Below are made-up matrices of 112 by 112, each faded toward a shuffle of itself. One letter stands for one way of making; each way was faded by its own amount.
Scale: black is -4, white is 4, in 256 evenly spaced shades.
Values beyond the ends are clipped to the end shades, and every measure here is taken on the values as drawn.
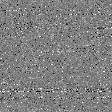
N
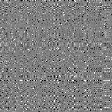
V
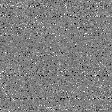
N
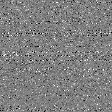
N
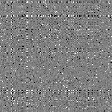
V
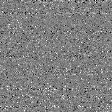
N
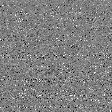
N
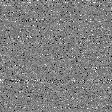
N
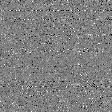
N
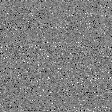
N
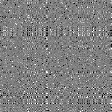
V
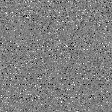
N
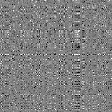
V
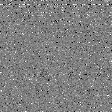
N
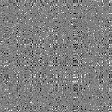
V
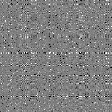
V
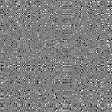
V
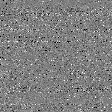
N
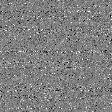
N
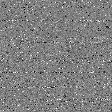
N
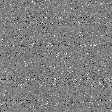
N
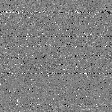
N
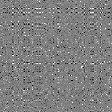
V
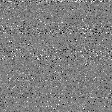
N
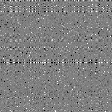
V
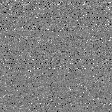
N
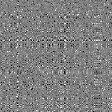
V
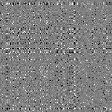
V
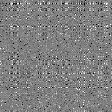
V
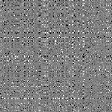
V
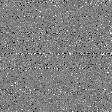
N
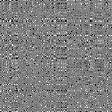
V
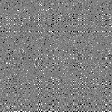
V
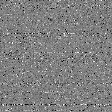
N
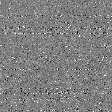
N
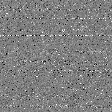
N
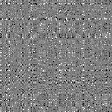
V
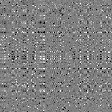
V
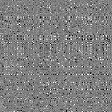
V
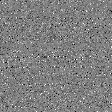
N
